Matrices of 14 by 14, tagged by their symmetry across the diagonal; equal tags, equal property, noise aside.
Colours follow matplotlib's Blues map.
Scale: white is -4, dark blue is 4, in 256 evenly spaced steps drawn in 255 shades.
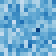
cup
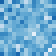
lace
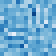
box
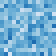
cup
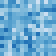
box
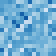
lace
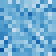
box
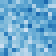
box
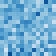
cup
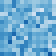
box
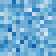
box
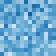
cup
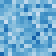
cup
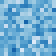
cup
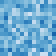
cup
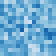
box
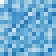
lace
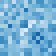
lace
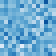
box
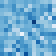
box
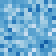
lace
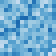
lace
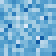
lace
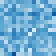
lace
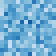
cup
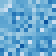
lace
